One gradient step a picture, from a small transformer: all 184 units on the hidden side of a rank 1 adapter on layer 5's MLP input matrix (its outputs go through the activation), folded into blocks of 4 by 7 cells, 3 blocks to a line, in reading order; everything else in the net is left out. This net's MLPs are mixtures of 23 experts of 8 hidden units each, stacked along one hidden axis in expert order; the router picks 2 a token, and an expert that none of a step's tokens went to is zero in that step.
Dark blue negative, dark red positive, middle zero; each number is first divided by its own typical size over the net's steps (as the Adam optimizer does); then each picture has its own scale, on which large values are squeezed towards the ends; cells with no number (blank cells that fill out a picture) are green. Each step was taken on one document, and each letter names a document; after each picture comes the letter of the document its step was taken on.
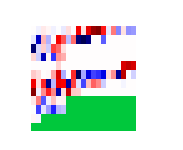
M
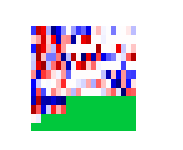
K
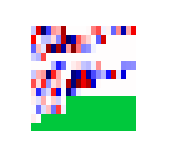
M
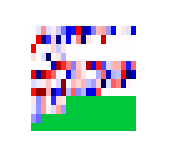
M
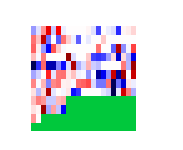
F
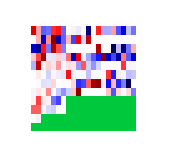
K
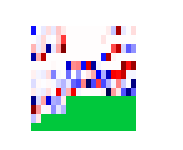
F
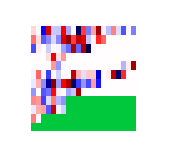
M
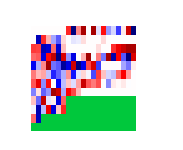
F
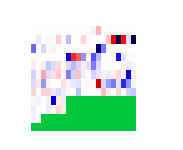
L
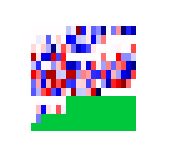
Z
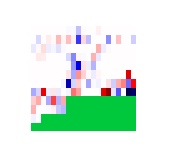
L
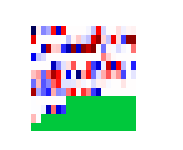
Z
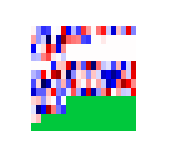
Z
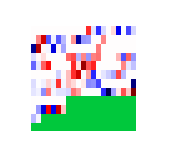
K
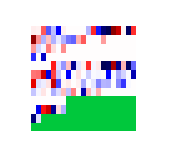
F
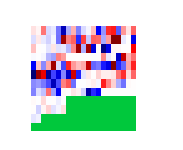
Z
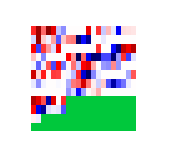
K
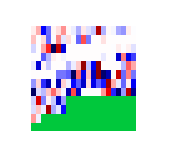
M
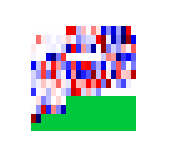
Z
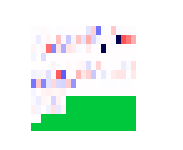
L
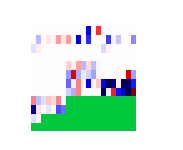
L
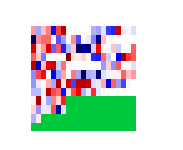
F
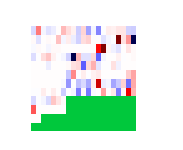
L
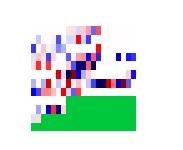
L
